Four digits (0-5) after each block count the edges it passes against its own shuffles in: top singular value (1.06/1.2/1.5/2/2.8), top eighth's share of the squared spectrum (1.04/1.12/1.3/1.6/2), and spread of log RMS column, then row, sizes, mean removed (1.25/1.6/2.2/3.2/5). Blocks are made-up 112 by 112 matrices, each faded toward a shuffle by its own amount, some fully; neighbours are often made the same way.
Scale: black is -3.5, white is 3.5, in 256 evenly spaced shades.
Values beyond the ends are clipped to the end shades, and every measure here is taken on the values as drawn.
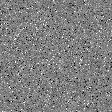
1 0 0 0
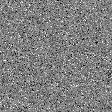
2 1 0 0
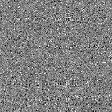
4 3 1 2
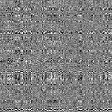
5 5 3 4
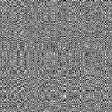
5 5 4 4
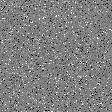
2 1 0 0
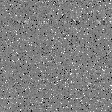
3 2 0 0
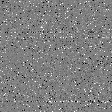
3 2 0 1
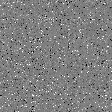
2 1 0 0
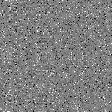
3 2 0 0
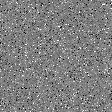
2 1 0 0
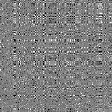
5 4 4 3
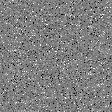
3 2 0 0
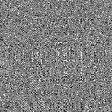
4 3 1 1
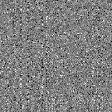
4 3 2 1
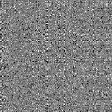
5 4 3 2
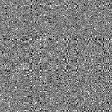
5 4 3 3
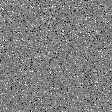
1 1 0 1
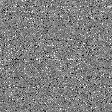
1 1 0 2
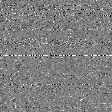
3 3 0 3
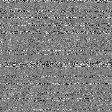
2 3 0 4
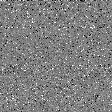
1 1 0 2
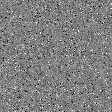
0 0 0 0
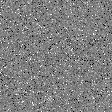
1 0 0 1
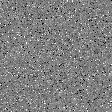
0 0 0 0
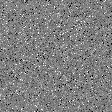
0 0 0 0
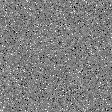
0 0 0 0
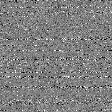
2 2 0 4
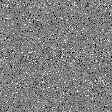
1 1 0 2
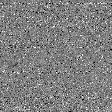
1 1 0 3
